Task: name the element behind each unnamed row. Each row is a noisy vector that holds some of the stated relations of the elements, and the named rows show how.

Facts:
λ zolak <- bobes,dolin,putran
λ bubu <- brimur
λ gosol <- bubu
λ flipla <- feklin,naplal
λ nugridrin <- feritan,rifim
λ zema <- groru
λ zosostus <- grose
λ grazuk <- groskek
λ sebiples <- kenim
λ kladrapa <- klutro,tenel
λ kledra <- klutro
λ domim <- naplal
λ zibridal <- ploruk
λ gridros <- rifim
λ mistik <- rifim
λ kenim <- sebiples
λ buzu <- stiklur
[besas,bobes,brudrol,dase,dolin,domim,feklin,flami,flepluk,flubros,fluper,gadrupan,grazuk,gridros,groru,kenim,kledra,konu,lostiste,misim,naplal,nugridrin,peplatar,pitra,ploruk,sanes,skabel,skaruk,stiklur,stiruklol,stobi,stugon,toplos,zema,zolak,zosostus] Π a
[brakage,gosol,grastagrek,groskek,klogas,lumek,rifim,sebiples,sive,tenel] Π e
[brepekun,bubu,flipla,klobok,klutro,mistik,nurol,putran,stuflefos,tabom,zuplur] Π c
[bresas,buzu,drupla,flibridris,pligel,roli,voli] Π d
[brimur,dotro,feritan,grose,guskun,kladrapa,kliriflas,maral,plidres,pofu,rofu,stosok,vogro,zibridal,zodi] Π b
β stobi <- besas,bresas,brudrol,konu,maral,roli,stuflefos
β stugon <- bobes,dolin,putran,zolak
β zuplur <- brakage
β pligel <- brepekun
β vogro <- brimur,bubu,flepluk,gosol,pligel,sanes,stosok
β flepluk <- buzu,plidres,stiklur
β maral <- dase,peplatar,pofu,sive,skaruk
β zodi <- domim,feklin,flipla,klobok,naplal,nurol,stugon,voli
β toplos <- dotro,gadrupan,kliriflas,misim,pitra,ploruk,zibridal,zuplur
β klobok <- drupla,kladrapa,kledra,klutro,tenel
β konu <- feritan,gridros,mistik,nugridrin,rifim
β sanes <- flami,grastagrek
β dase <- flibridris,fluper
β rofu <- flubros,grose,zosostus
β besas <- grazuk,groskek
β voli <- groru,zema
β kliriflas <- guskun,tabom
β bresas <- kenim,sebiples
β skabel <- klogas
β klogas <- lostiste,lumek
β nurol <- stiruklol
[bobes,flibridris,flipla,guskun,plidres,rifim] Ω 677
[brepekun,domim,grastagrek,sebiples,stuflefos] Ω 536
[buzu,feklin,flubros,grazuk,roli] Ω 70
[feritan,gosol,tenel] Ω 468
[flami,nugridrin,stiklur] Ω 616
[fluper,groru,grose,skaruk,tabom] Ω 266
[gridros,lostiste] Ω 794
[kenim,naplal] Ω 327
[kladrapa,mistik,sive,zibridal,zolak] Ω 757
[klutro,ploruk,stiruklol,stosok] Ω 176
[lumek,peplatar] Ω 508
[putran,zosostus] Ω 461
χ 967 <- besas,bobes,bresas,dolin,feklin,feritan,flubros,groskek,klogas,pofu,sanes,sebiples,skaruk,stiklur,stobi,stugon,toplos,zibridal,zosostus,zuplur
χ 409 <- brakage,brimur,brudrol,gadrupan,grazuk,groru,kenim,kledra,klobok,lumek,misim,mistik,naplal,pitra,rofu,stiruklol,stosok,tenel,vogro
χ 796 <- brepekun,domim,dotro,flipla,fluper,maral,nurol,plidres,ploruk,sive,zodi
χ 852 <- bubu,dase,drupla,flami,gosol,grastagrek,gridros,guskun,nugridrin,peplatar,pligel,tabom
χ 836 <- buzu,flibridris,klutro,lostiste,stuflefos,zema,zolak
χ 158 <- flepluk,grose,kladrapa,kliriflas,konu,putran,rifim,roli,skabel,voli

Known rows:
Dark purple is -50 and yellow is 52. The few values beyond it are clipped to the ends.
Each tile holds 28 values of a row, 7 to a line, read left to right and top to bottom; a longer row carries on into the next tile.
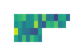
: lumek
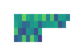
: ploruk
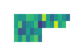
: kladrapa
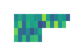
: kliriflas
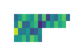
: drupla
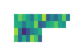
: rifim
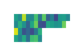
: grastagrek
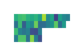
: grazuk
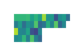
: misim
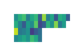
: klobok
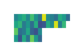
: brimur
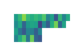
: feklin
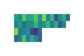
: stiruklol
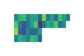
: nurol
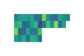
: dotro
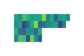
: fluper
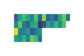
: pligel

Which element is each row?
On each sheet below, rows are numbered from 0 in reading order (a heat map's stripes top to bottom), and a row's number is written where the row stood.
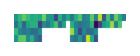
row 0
flubros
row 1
bubu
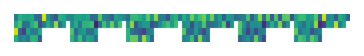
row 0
plidres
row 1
pofu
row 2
roli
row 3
groru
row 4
klutro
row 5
mistik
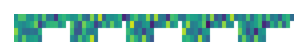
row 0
klogas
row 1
putran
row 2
buzu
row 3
flibridris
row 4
stuflefos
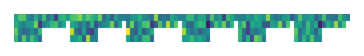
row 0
groskek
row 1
naplal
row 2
guskun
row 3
zuplur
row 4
grose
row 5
feritan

